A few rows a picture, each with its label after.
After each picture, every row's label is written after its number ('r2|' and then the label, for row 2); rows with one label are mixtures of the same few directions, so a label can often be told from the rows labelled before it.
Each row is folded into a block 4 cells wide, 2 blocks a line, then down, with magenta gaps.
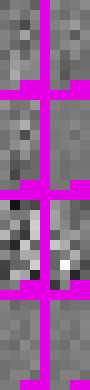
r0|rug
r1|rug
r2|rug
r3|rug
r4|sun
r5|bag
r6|sun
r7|sun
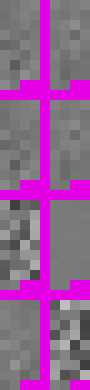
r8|bag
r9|rug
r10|bag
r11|rug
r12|sun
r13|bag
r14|bag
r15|sun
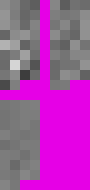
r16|bag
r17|sun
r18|bag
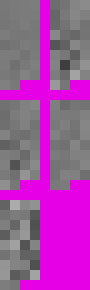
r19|bag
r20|bag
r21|bag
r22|sun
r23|sun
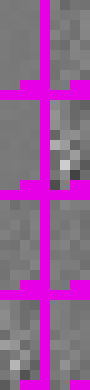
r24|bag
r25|sun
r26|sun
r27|bag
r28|sun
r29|sun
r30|bag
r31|bag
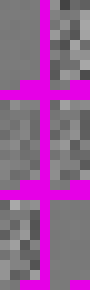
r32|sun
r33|sun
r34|sun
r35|sun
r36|sun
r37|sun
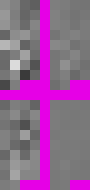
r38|bag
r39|bag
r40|rug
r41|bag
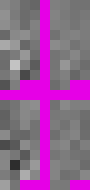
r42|bag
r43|bag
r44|bag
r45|sun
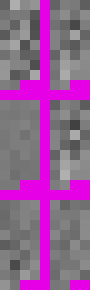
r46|sun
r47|rug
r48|rug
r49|rug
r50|bag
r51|sun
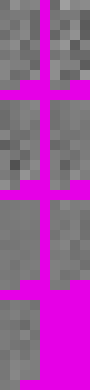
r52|sun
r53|sun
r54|bag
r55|bag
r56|bag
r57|sun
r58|rug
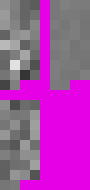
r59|bag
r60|sun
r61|sun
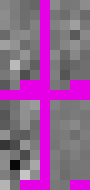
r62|bag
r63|rug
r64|bag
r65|rug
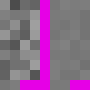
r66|sun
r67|sun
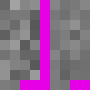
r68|sun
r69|rug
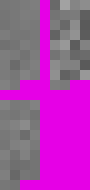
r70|bag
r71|sun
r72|rug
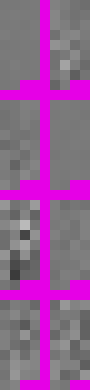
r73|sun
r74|bag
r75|bag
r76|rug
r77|rug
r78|sun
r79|rug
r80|sun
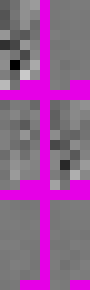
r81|bag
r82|bag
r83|rug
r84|bag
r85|bag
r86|bag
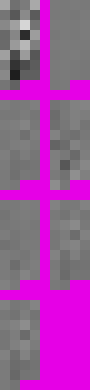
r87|rug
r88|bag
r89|rug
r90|bag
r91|bag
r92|rug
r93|rug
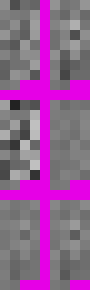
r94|sun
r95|rug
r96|sun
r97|sun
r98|rug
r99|rug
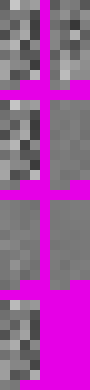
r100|sun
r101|rug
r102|sun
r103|sun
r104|bag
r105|bag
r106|sun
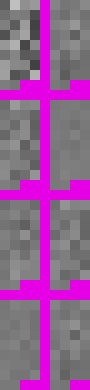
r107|sun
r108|rug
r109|sun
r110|rug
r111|rug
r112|sun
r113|sun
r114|rug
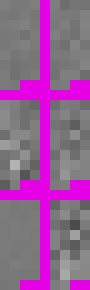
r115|rug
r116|sun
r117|bag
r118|rug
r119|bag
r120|rug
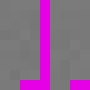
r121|sun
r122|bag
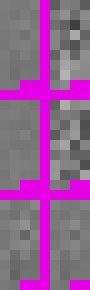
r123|rug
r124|rug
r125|rug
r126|sun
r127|rug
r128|rug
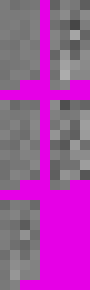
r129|sun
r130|rug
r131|sun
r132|sun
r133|rug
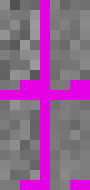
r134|sun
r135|sun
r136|sun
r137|rug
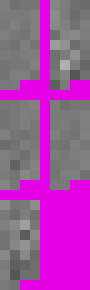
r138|sun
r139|bag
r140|bag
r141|sun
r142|rug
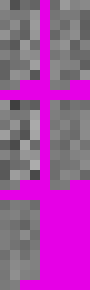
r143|sun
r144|sun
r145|sun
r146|sun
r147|rug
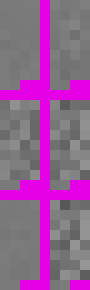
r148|bag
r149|rug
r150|sun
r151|sun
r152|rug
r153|sun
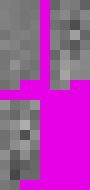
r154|bag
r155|rug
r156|rug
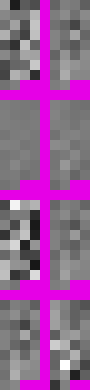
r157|sun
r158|rug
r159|bag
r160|bag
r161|sun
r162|rug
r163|rug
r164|bag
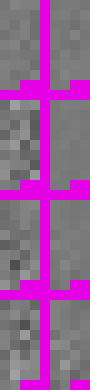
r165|sun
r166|rug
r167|sun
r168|sun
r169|bag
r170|bag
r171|rug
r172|bag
